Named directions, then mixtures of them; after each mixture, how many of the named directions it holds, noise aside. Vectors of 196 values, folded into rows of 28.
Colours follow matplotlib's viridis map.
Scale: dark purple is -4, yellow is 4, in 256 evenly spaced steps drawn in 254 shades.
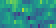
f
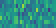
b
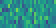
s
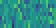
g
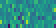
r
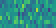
one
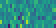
one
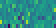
one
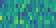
one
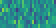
one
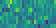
two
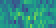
two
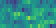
one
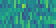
two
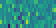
one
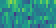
three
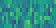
two
